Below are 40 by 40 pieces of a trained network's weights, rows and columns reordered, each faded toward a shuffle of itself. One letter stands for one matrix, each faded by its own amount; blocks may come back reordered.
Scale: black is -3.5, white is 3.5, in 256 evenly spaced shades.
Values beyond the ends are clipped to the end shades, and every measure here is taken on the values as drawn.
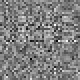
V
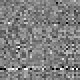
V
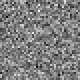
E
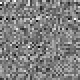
V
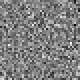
E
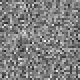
E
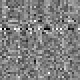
V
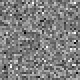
E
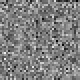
E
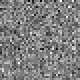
E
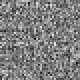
E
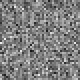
E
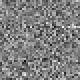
V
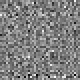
V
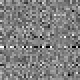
V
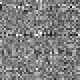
V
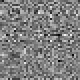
V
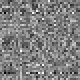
V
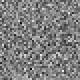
E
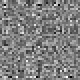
V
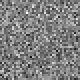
E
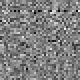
V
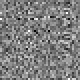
V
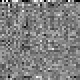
V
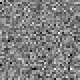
E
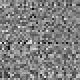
V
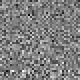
V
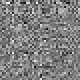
V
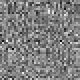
V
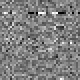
V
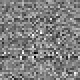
V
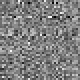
V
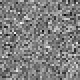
E
